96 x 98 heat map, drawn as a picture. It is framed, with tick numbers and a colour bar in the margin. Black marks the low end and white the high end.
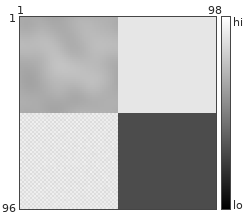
It is made of 2 by 2 panels. Panel 1,1: high, smooth, faint in contrast. Panel 1,2: very high, flat. Panel 2,1: very high, checkered, faint in contrast. Panel 2,2: low, flat.
